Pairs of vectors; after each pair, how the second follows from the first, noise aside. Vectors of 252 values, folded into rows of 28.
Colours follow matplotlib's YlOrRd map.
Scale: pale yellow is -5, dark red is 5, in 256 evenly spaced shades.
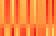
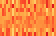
sign-scrambled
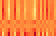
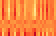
copied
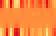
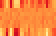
copied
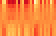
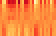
copied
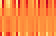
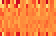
sign-scrambled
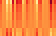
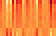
copied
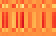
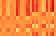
wrapped around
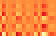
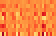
sign-scrambled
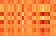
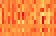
sign-scrambled
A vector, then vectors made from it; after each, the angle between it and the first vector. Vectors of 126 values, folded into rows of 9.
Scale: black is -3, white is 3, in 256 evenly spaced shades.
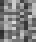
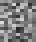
orthogonal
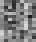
nearly opposite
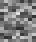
orthogonal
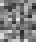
partly opposed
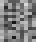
nearly opposite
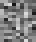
partly opposed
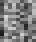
nearly parallel
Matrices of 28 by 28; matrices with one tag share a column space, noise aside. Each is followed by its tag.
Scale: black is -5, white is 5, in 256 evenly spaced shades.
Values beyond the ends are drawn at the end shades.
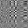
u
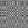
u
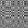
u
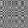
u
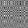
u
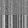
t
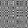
u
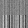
t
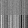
t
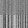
t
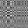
u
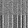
t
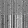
t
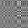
u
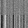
t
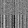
t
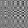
u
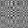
u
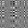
u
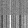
t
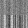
t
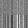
t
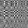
u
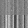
t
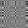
u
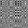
u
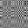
u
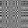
u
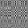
u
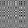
u
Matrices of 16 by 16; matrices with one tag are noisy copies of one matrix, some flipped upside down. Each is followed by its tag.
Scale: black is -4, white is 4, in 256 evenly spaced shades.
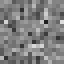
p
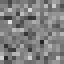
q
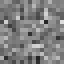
p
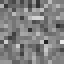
p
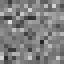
q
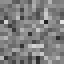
p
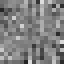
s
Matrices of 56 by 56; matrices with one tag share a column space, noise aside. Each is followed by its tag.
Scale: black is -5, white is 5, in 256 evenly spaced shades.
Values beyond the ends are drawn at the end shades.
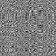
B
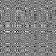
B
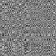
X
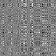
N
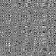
N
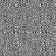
N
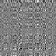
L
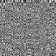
L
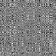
N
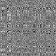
B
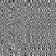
L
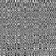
L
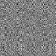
X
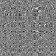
B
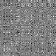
N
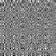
L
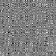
N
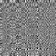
L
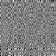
L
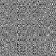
X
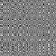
X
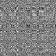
B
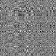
B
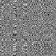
X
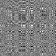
B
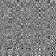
L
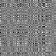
N
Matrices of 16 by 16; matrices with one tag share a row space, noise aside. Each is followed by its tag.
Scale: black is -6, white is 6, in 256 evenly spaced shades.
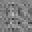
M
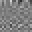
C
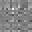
M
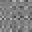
C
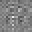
M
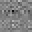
M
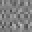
C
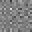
C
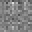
M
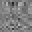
M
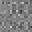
C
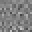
C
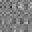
C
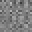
C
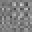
C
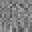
C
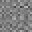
C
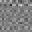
C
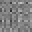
C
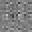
M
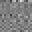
C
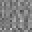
C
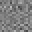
C
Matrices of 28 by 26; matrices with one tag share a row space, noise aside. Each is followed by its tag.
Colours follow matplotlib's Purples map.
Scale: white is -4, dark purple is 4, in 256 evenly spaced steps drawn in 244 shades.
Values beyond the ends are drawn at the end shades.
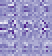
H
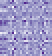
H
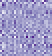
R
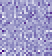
R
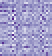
H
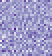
R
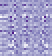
H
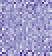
R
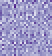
R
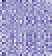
R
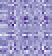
H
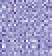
R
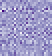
R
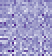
H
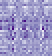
H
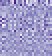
R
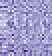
H
